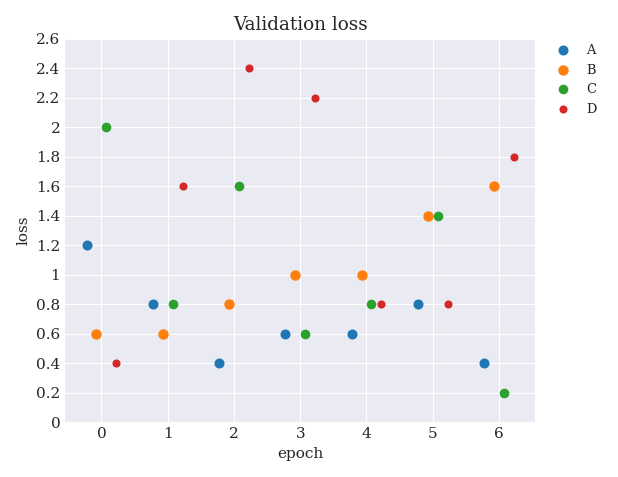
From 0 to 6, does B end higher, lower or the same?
higher
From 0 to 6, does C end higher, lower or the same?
lower
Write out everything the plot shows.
Title: Validation loss
x-axis: epoch, ticks 0 1 2 3 4 5 6
y-axis: loss, ticks 0 0.2 0.4 0.6 0.8 1 1.2 1.4 1.6 1.8 2 2.2 2.4 2.6
Legend: A, B, C, D
Values:
A: 1.2 0.8 0.4 0.6 0.6 0.8 0.4
B: 0.6 0.6 0.8 1 1 1.4 1.6
C: 2 0.8 1.6 0.6 0.8 1.4 0.2
D: 0.4 1.6 2.4 2.2 0.8 0.8 1.8
